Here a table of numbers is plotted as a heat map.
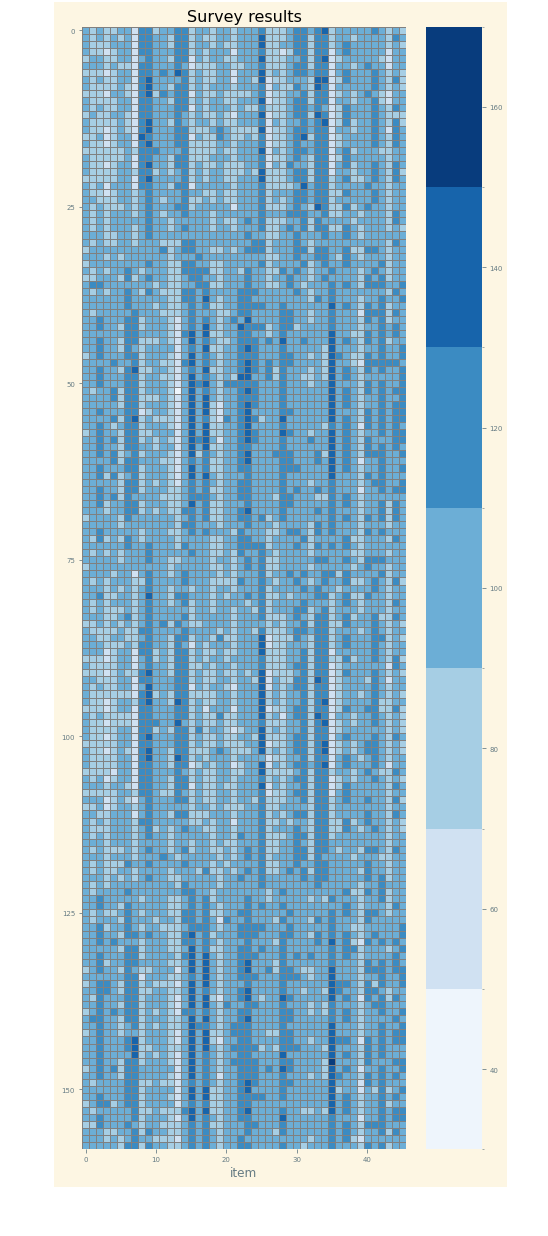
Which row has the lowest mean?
9
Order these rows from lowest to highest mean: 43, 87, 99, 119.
99, 87, 119, 43
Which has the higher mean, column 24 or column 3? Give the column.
24
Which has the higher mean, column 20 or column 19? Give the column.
20
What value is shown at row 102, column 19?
120
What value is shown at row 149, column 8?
80
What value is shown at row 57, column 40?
100
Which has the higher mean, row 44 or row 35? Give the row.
44
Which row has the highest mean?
131
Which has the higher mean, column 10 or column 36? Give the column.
10
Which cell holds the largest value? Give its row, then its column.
146, 35
